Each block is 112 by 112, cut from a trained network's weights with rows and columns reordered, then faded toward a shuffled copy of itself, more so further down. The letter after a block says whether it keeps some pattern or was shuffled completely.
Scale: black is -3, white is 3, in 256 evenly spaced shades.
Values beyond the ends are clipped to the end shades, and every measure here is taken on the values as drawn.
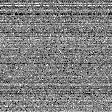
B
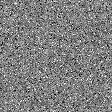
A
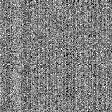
B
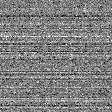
B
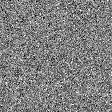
A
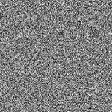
B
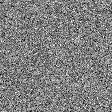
A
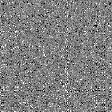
B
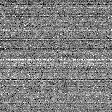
B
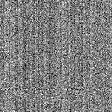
B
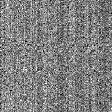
B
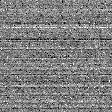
B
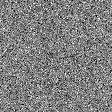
A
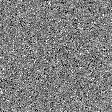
A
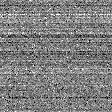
B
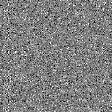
B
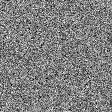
A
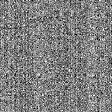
B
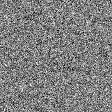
A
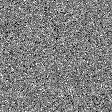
A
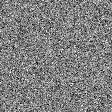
A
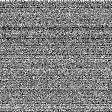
B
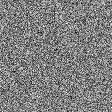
A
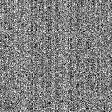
B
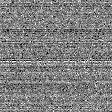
B
